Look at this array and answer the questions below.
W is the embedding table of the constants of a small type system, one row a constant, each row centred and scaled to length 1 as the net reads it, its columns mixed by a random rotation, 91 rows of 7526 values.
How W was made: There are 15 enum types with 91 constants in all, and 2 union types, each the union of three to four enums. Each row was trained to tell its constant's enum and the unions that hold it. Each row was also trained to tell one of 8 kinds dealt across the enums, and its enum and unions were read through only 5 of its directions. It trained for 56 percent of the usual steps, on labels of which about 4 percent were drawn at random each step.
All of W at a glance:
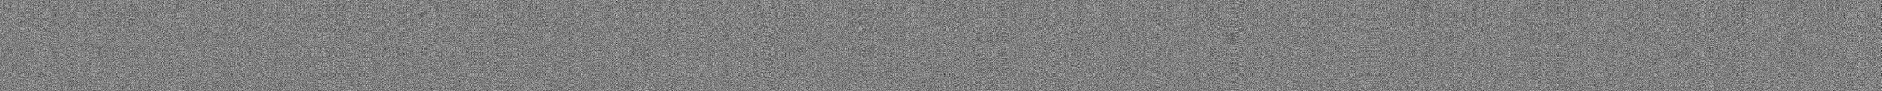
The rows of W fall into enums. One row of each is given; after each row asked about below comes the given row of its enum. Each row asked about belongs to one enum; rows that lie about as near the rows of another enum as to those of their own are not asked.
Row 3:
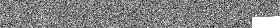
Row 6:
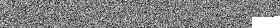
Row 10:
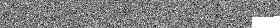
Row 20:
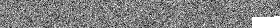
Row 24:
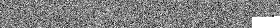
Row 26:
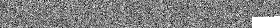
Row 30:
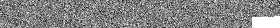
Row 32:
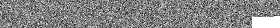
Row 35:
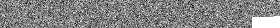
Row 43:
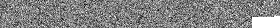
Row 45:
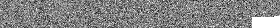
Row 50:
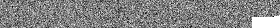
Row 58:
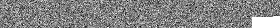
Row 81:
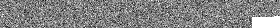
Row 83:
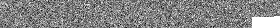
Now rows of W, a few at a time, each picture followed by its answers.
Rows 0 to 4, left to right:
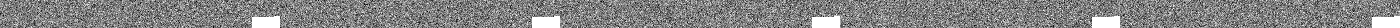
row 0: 83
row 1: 43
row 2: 45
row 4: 6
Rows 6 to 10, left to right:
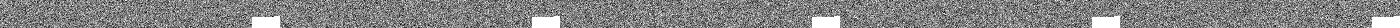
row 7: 81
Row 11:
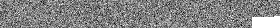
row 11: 43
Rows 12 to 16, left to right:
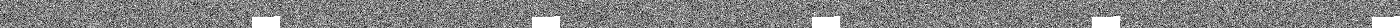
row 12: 32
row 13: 58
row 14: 10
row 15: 10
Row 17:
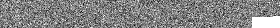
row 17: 58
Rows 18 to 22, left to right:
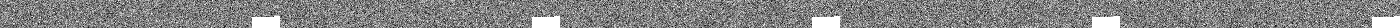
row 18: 45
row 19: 6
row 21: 58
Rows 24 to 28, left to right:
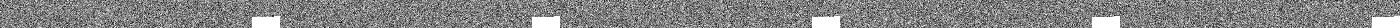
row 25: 10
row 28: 45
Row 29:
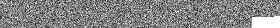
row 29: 50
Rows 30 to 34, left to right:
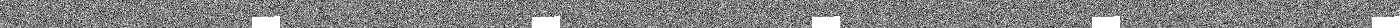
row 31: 45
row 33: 3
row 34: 20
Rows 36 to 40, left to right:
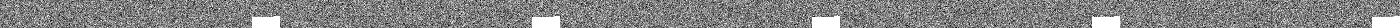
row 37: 83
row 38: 81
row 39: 30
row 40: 3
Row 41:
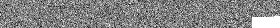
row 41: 43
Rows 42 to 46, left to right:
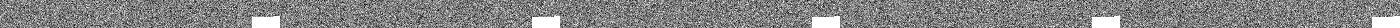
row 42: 58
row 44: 83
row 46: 58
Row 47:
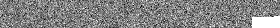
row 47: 6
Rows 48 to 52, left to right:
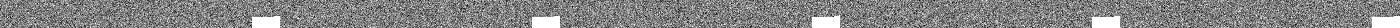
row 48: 32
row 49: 32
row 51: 6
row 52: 10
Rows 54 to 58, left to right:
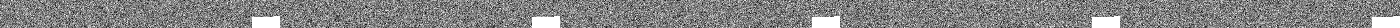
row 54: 32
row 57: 45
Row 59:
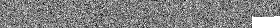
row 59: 26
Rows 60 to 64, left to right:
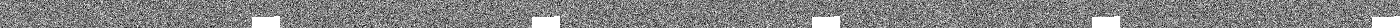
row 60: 83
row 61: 6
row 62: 35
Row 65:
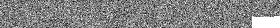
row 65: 30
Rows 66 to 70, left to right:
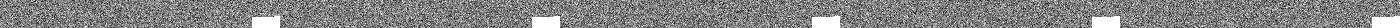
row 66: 50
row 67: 83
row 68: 35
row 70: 35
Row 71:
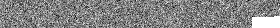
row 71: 20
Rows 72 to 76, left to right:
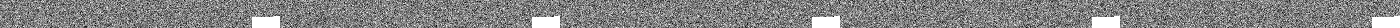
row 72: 58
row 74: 50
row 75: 50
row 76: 45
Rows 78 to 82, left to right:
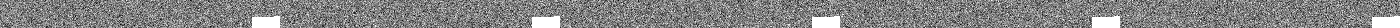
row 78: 81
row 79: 10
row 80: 26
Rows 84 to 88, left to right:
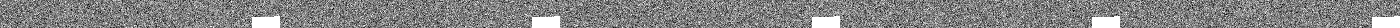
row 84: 26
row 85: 35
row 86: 83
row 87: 20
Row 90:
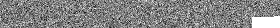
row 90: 10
